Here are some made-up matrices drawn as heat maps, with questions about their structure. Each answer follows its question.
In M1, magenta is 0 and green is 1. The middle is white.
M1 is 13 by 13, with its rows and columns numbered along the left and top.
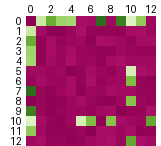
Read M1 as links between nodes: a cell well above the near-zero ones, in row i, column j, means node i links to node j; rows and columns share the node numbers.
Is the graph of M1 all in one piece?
yes
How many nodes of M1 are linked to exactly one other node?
11
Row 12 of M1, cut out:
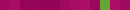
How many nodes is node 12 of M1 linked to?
1
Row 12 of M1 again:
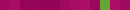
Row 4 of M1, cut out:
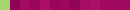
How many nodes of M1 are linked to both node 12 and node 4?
0
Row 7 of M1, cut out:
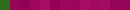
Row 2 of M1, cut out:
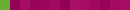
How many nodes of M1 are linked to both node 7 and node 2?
1
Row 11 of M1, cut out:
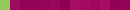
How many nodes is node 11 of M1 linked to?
1
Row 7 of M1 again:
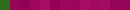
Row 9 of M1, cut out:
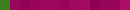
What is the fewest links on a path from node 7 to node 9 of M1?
2
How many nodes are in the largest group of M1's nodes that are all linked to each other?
2
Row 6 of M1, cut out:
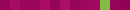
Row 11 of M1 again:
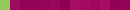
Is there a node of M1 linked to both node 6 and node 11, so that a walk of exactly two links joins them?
no
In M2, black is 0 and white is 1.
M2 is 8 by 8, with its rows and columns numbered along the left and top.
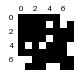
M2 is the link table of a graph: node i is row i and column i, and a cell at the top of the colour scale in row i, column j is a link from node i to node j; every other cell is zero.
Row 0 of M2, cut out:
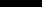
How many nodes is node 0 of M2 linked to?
2
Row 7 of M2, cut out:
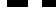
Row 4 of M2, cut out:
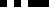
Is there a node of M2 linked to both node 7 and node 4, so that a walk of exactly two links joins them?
no
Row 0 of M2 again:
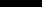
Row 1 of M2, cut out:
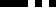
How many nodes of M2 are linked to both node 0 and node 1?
1
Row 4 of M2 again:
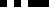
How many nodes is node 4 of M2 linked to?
3
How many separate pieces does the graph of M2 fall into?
2
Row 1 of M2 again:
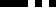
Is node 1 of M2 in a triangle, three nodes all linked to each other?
no
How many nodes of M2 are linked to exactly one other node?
2
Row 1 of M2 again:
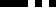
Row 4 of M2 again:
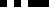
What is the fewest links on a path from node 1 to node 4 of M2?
1
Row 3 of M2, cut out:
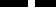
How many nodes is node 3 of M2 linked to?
1
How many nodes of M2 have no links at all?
1
